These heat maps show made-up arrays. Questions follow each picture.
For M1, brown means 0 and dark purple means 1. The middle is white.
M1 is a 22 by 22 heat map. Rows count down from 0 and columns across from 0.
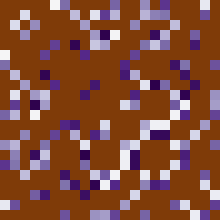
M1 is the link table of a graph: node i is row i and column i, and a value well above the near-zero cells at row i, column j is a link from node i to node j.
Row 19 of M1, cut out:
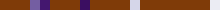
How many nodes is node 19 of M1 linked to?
5
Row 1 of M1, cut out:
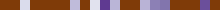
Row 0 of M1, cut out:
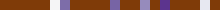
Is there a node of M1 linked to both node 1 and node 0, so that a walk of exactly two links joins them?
yes
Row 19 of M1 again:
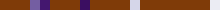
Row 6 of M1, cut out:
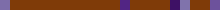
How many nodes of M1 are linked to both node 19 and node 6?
1
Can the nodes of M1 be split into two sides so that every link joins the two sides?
yes
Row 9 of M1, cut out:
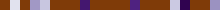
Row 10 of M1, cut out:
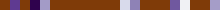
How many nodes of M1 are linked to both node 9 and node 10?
7
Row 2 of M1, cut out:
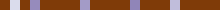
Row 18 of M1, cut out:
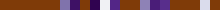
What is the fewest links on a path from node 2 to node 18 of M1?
3
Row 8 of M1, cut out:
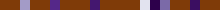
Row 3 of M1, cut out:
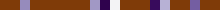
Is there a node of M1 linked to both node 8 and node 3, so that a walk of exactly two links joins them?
yes
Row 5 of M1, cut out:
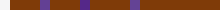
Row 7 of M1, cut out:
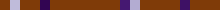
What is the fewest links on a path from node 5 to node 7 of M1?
2
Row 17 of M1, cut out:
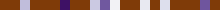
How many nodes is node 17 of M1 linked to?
8
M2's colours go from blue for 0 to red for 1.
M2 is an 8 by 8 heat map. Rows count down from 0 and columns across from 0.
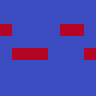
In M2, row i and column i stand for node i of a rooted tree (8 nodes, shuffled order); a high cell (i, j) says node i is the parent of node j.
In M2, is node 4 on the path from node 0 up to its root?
yes
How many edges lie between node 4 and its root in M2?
0
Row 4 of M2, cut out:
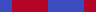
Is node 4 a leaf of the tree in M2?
no
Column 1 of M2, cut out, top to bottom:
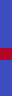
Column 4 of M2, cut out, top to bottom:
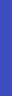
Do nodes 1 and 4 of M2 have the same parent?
no
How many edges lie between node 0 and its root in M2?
2
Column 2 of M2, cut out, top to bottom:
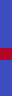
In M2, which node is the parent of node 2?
4
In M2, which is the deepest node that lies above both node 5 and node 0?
2
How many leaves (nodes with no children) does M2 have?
6
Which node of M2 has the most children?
4
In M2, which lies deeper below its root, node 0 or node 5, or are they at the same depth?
the same depth
